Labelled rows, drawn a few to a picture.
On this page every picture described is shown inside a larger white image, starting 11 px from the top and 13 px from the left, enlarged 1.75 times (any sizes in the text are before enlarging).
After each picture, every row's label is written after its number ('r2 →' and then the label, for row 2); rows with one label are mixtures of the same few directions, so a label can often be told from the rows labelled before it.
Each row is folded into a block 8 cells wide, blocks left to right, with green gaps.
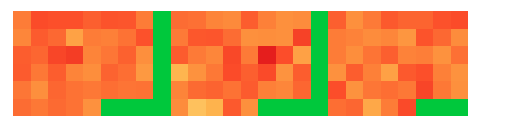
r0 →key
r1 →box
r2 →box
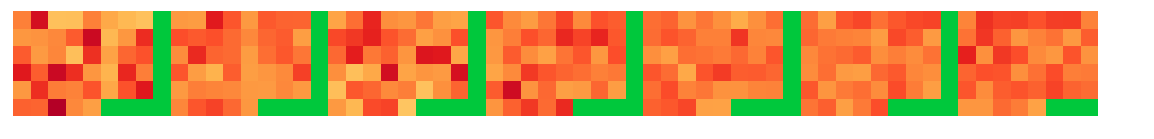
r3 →box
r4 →box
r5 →box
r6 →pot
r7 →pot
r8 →box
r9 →key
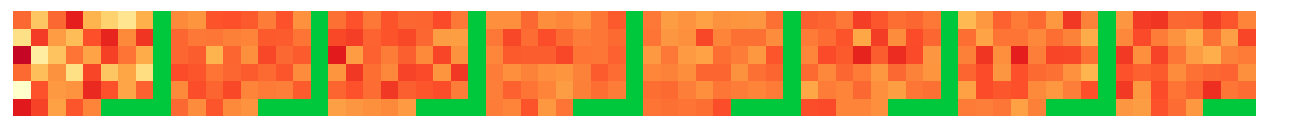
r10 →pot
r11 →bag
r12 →key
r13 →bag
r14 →key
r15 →key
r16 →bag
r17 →key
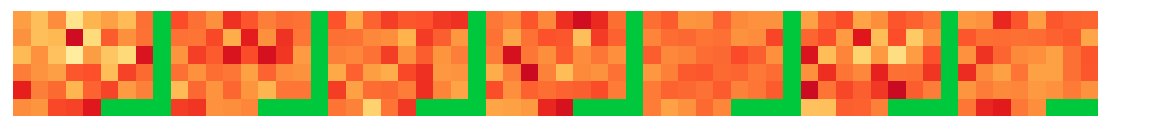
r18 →key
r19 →key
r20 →box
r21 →pot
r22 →box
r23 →key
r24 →box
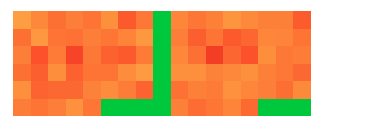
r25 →bag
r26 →bag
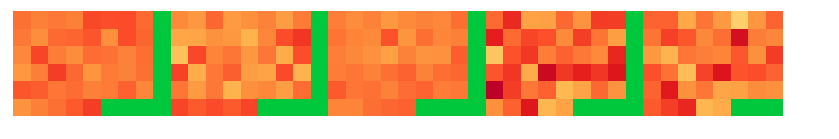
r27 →pot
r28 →key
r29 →key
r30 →pot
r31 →pot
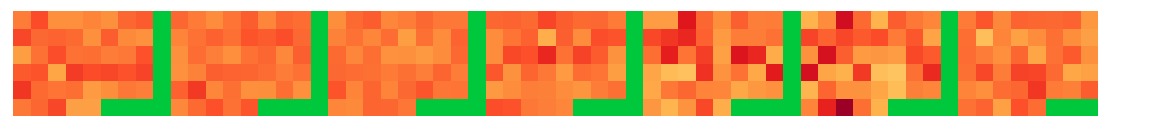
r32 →pot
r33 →pot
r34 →key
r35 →key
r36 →box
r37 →box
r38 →bag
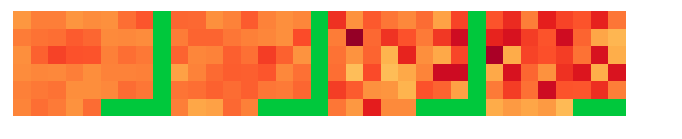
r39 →bag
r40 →box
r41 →bag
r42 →key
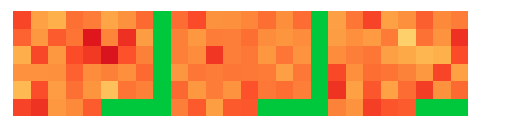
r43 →key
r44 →bag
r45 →key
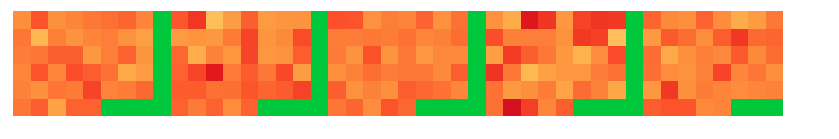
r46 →bag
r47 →box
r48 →bag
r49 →box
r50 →pot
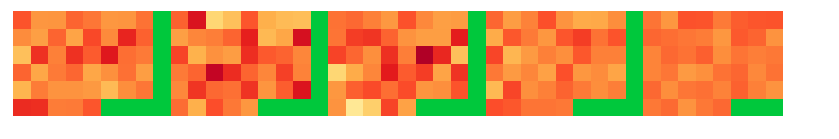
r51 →key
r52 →box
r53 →box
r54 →pot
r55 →box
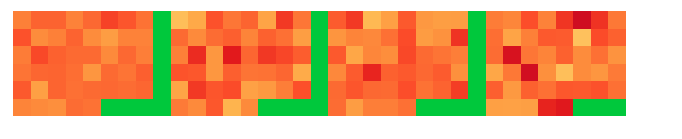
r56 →pot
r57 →bag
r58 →box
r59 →pot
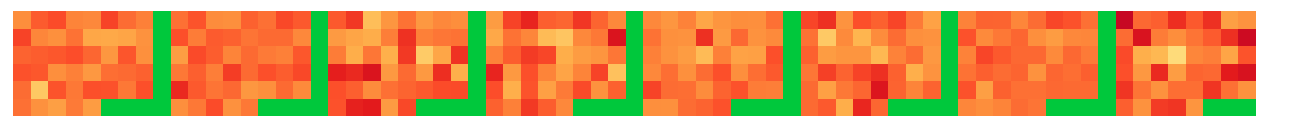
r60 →pot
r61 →pot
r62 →box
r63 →key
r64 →key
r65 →bag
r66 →pot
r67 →bag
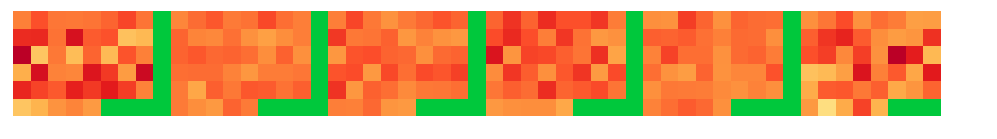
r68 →key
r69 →pot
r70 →pot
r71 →key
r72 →box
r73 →box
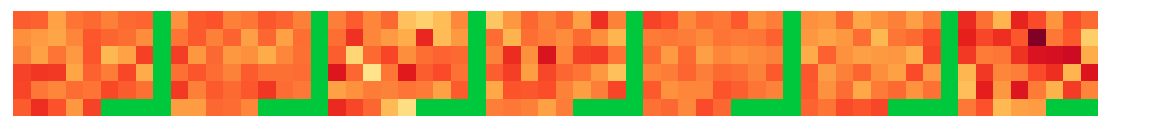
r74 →box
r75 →key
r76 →pot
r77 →bag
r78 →bag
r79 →key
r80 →key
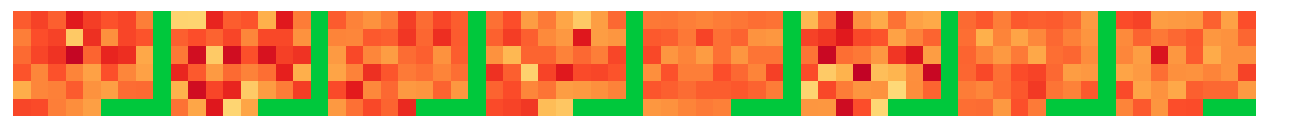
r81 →key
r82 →bag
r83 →pot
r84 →pot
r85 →key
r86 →box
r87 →bag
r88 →bag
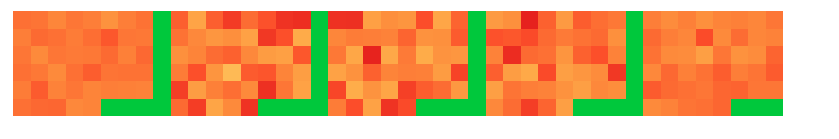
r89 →pot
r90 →box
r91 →bag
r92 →box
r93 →key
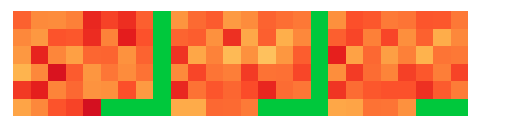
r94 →pot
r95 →key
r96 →key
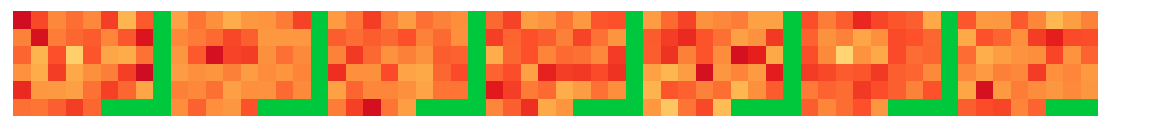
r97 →bag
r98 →bag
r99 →box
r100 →pot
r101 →box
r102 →bag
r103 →pot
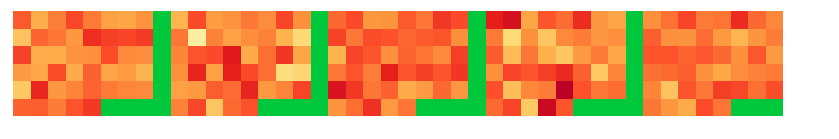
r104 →pot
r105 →bag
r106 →pot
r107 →bag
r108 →pot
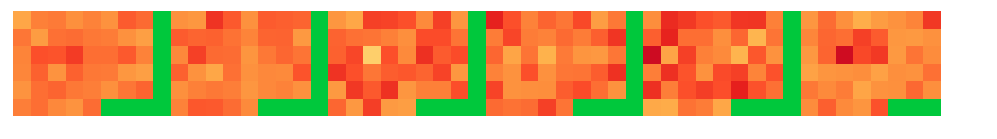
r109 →bag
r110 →box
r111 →bag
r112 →bag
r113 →key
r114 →bag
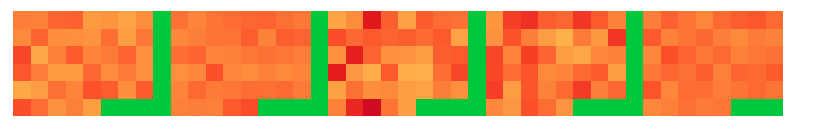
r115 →pot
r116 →pot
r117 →box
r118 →key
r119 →pot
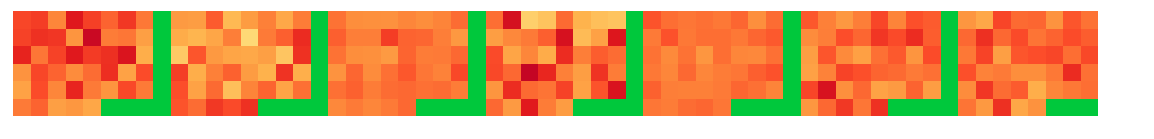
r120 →key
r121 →key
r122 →key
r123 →box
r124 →bag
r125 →pot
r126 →bag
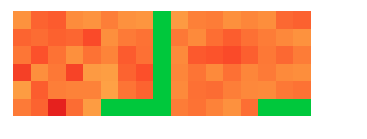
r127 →box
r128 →bag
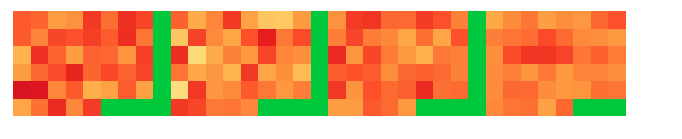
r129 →pot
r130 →pot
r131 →key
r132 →bag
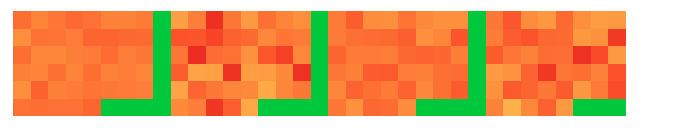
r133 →pot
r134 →box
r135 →box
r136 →box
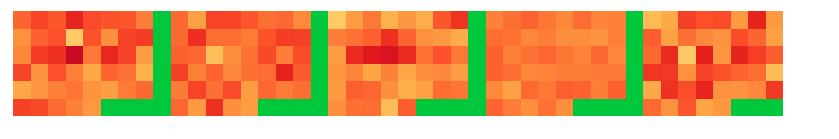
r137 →key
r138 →bag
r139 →bag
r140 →pot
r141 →bag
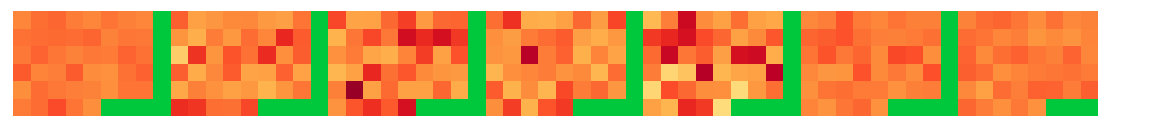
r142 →box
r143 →key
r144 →pot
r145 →bag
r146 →box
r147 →box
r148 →pot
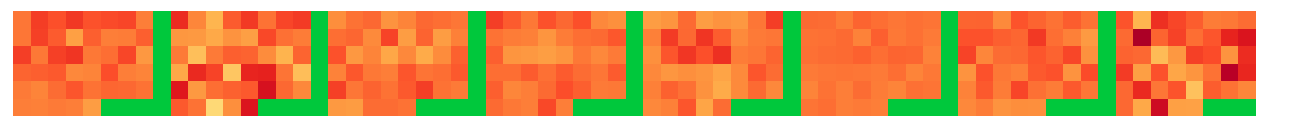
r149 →key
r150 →box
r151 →key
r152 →bag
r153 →bag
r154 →key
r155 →key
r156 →bag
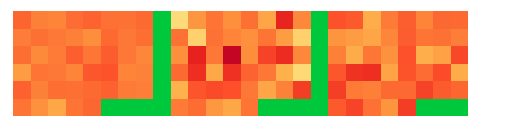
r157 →box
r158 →bag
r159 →box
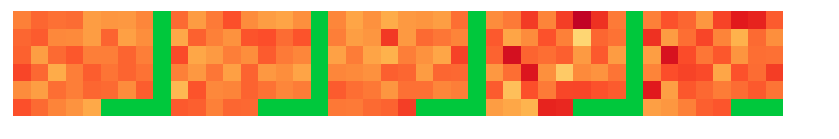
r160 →pot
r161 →pot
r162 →key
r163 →pot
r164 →pot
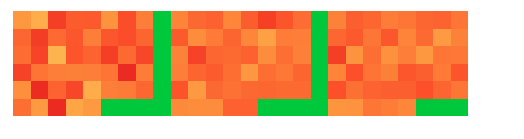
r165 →bag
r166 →pot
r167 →key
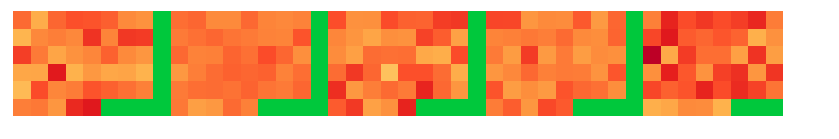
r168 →pot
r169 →box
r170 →box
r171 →bag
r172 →key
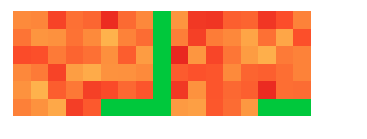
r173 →pot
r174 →key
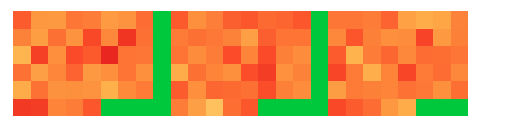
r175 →key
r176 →box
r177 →pot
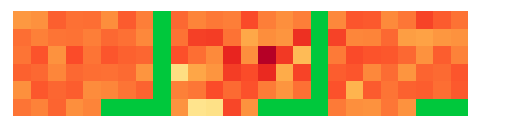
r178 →bag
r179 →box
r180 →pot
